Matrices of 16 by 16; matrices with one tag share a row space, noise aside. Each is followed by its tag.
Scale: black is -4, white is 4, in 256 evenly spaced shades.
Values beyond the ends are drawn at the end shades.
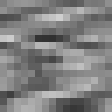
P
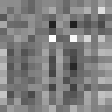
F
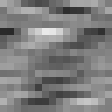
P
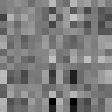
F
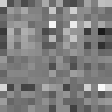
F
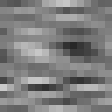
P
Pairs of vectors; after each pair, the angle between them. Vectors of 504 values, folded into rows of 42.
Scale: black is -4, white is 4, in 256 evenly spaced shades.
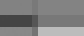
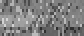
partly opposed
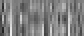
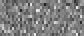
orthogonal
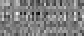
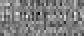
nearly parallel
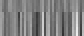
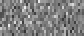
orthogonal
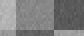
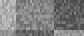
nearly parallel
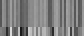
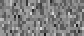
orthogonal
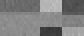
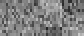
partly aligned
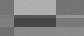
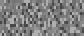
orthogonal
